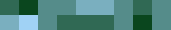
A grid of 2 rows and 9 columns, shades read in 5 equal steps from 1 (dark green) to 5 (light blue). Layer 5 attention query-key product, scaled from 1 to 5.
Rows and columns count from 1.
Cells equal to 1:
2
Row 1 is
2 1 3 3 4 4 3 2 3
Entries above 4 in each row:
0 1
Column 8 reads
2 1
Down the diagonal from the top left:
2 5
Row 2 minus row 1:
2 4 0 -1 -2 -2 0 -1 0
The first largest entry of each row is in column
5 2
